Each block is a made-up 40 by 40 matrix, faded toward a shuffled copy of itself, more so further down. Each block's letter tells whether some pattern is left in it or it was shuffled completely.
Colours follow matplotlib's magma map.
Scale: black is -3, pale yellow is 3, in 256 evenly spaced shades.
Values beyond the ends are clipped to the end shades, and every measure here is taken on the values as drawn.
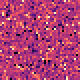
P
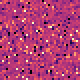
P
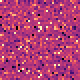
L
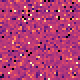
L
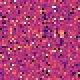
L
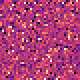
L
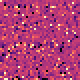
L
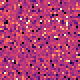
L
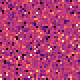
P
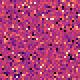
P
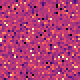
P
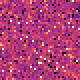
P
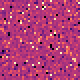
P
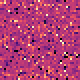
L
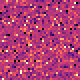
L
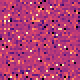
L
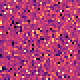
P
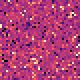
P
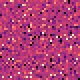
L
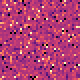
P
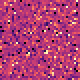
P
